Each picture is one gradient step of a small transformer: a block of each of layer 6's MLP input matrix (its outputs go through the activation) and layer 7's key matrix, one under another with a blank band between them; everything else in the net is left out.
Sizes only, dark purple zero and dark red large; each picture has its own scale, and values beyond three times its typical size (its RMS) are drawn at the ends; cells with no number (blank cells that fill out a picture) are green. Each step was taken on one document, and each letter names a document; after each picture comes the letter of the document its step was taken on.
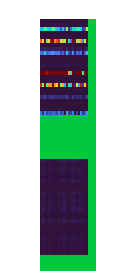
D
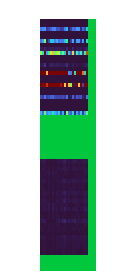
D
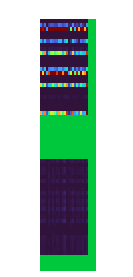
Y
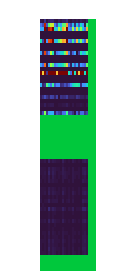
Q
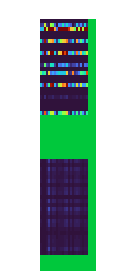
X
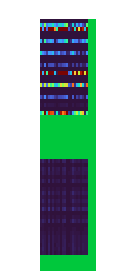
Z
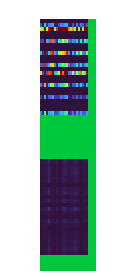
X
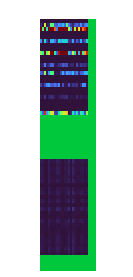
X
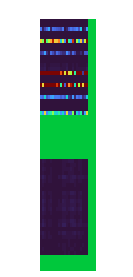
D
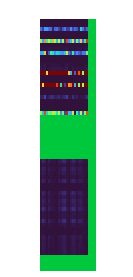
D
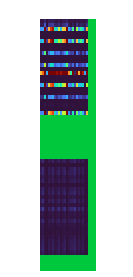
Q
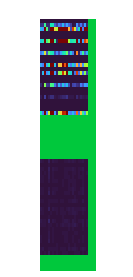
X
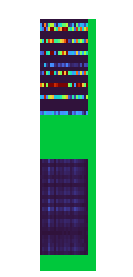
Q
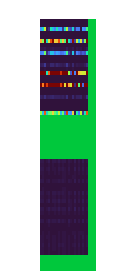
D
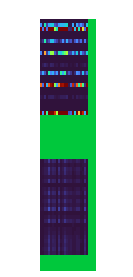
Z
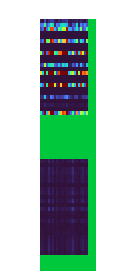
Q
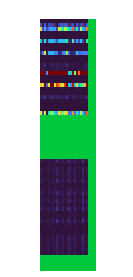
Y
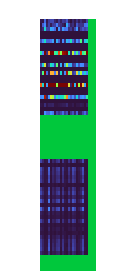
Q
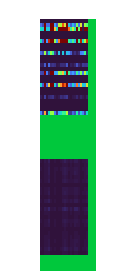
X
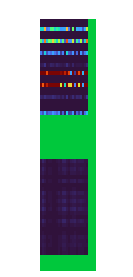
D
